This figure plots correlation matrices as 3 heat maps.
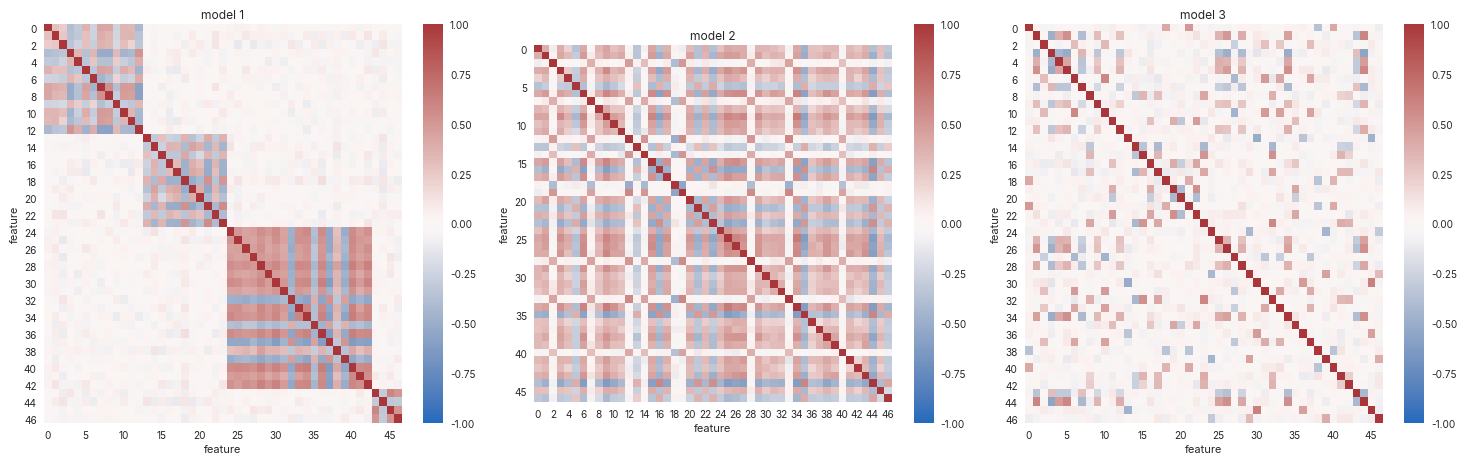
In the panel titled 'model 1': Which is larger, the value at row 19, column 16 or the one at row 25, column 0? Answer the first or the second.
the first
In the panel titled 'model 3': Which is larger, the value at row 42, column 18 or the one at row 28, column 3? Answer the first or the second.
the first
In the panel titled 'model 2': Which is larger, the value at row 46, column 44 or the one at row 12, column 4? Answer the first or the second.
the first
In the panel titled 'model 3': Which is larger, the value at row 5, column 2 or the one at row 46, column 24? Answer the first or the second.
the first
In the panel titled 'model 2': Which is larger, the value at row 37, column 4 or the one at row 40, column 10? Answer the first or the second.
the first
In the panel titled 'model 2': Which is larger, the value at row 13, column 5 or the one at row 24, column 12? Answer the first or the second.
the first
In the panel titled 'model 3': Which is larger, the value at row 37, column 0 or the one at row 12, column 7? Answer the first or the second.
the first
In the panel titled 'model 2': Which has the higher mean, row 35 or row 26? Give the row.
26
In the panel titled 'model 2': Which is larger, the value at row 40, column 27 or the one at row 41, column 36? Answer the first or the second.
the second
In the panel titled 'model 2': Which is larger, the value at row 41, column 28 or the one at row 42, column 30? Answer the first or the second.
the second
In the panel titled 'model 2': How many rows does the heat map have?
47
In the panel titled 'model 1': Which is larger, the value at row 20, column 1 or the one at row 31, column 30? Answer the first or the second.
the second
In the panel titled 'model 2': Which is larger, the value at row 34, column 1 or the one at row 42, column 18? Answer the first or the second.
the first
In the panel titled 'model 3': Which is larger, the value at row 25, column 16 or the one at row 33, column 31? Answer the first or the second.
the second
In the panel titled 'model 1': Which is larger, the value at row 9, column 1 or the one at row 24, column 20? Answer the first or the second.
the second
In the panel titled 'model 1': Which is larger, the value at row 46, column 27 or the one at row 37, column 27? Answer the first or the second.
the first
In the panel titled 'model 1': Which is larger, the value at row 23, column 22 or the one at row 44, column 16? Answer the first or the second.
the second
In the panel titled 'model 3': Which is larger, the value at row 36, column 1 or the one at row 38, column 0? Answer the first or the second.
the first
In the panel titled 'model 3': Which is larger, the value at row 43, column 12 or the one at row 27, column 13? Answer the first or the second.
the second
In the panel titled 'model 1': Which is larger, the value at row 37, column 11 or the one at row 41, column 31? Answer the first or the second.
the second
